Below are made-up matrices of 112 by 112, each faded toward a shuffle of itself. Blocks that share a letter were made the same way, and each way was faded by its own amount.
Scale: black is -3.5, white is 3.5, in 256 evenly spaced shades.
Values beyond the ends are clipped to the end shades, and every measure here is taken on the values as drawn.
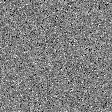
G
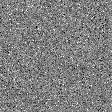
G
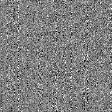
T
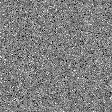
G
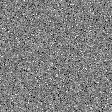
G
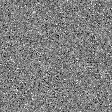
G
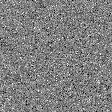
G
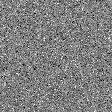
G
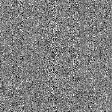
T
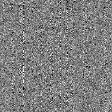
T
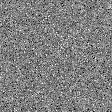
G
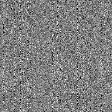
T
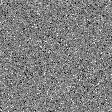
G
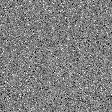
G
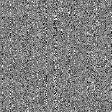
T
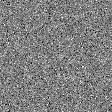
G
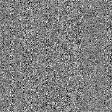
T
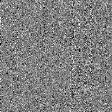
T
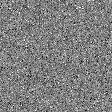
G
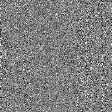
T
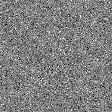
G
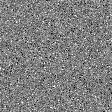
G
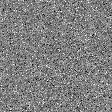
G
